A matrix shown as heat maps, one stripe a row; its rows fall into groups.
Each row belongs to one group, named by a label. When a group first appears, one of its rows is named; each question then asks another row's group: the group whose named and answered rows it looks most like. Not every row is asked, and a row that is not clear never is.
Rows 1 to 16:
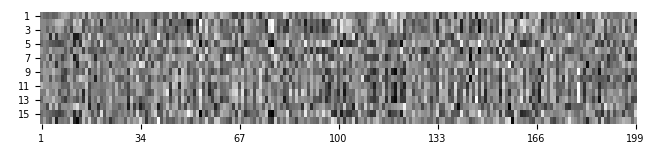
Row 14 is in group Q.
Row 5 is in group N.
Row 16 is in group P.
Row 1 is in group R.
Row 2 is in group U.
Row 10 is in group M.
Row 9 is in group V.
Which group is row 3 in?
U
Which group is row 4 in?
P
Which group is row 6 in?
U
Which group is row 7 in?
M
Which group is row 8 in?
P
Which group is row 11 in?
V
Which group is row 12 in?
V
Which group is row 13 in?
V
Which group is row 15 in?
N
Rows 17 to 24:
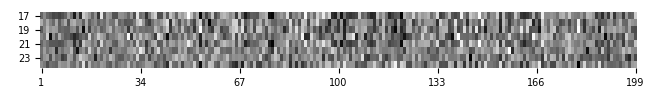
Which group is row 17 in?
N
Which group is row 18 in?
V
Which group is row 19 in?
V
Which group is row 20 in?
P
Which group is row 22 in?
P
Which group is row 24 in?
R
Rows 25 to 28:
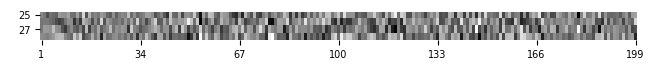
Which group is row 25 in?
R
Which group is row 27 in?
V
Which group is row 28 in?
U
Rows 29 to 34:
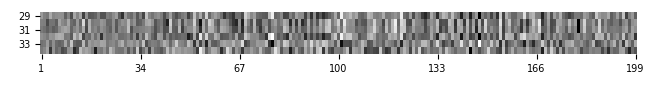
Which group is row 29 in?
U
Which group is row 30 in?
R
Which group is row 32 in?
U
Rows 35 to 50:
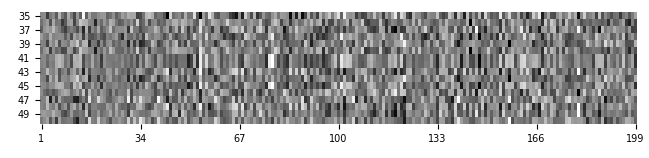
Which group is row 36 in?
M
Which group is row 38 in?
U
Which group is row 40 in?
M
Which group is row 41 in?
U
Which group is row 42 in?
U
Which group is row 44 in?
Q
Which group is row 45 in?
U
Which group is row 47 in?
P
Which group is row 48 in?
V
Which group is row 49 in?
V
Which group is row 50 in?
P
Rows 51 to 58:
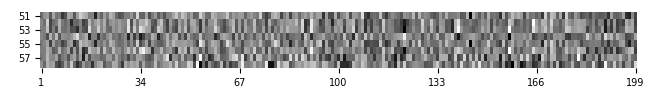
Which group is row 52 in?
P
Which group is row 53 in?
P
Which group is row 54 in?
Q
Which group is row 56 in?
P
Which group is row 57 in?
V
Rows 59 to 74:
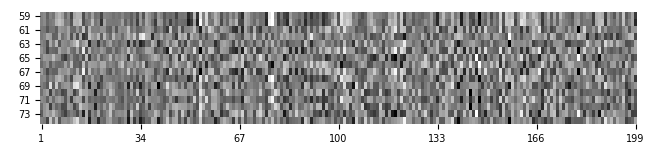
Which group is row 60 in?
U
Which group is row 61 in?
R
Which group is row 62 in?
P
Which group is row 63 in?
Q
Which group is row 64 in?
R
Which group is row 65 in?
V
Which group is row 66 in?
N
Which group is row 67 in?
R
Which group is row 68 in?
U
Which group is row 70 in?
M
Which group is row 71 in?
U
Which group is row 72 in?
M
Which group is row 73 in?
V
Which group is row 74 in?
Q
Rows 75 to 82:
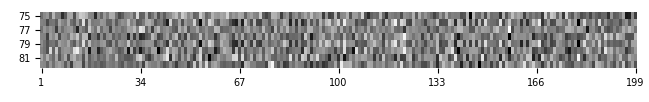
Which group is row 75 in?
M
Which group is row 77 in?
P
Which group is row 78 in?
Q
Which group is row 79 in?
R
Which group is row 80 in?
Q
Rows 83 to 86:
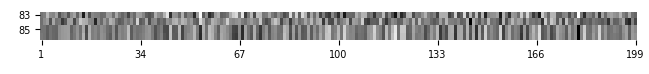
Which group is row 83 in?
V
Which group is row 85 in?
R
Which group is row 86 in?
R
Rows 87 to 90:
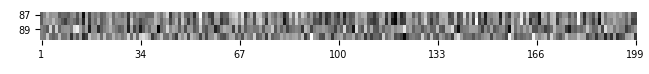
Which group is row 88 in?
V
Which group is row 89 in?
Q
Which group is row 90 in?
P
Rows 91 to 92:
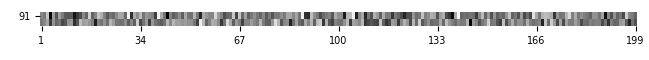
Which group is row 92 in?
M
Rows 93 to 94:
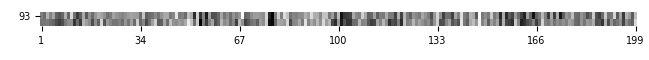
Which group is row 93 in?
N
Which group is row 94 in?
N
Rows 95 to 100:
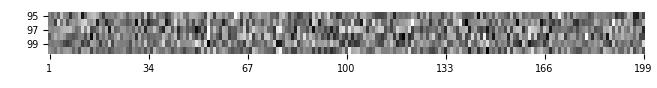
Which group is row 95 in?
M
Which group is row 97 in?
U
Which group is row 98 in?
V
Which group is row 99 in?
N
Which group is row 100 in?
U
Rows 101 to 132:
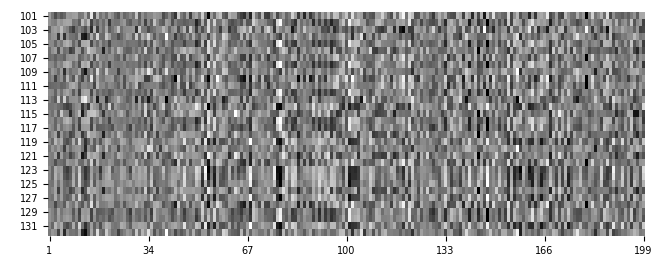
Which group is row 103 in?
V
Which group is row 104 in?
P
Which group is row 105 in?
U
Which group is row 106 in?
M
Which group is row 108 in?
U
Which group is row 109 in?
P
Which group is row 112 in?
U
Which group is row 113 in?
Q
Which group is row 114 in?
N
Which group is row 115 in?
M
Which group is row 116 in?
U
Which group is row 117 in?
U
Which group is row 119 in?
N
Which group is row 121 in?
M
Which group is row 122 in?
R
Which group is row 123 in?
N
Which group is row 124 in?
N
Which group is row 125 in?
N
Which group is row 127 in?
N
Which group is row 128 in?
R
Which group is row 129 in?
U
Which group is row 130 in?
U
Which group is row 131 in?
N
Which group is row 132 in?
P
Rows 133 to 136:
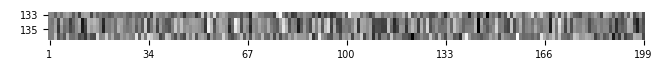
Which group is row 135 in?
M
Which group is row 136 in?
P
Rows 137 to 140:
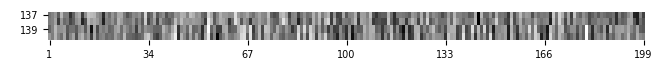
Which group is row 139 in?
V
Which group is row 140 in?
V
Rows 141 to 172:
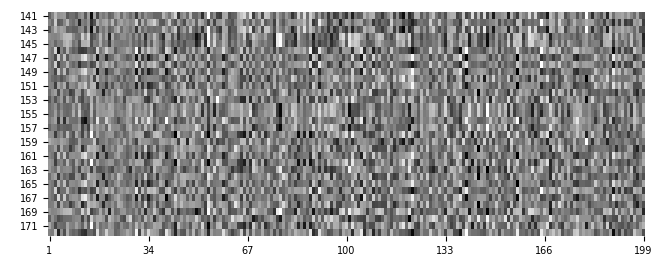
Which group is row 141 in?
V
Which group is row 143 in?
V
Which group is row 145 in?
U
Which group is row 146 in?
P
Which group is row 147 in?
Q
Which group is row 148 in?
P
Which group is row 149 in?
Q
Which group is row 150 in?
R
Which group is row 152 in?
M
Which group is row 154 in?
N
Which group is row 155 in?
N
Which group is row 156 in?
P
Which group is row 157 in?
N
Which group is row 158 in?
R
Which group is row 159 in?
V
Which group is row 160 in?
M
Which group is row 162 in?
R
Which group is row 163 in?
U
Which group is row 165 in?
Q
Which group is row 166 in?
P
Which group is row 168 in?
M
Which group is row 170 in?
N
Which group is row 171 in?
R
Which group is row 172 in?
P
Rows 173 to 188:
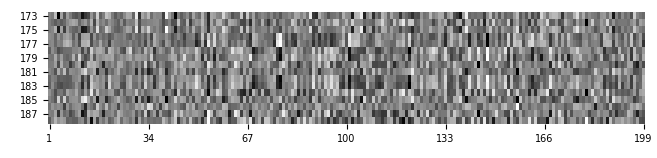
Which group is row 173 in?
P
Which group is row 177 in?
U
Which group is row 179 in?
N
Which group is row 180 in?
M
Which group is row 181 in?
Q
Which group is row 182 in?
N
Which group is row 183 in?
N
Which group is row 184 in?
R
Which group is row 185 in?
Q
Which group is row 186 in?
P
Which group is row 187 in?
M
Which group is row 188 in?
V
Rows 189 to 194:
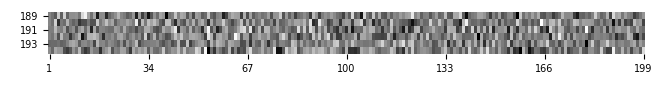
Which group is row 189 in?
Q
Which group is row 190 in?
P
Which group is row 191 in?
V
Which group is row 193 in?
R
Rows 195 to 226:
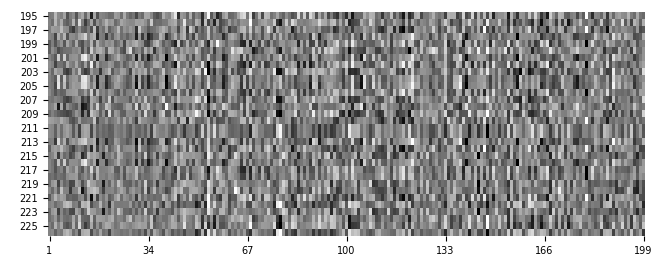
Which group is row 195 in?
V
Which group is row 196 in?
N
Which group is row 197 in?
V
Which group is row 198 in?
Q
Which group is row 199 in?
R
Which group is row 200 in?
N
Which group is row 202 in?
R
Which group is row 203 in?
N
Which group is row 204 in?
Q
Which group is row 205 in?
Q
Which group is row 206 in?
R
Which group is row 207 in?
N
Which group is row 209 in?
N
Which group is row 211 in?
U
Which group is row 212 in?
U
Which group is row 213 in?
Q
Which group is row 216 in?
Q
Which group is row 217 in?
R
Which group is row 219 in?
M
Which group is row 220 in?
M
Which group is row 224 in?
N
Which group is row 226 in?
U
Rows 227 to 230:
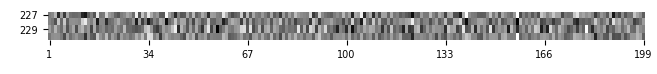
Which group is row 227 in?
P
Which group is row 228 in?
Q
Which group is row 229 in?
V
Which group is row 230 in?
P
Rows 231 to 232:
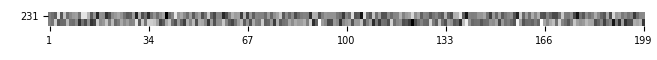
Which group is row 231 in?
Q
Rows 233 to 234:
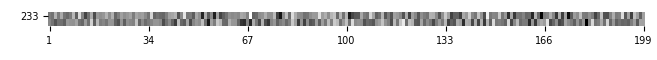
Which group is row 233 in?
N
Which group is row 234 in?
R
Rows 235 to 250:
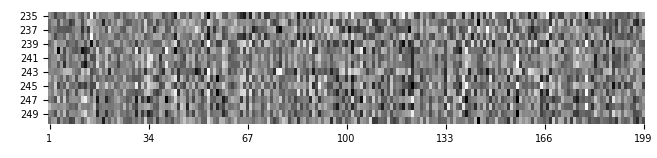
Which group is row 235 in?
R
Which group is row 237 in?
N
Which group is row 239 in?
V
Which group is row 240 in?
P
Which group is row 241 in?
P
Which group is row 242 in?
P
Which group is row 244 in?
V
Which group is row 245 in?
P
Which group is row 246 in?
V
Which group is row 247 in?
Q
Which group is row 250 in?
M
